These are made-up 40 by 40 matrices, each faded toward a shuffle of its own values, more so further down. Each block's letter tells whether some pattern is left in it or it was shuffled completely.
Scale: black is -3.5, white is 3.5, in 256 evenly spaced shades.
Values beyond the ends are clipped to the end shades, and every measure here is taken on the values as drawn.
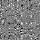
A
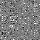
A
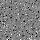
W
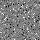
W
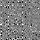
A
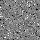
W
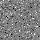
W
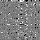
A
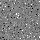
W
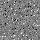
W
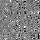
A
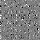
A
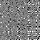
A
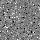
W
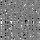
A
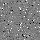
W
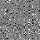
A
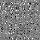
A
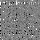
A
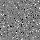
W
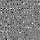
A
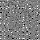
A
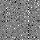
A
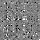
A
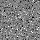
W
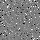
W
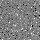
W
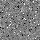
W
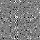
A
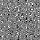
A
